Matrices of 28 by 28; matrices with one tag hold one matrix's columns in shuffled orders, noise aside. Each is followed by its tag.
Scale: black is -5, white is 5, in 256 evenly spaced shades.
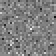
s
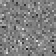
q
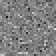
s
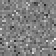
q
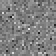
s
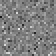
s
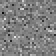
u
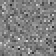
q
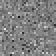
s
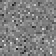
q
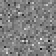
q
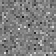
s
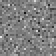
u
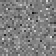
u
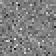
q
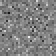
u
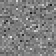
u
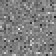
s
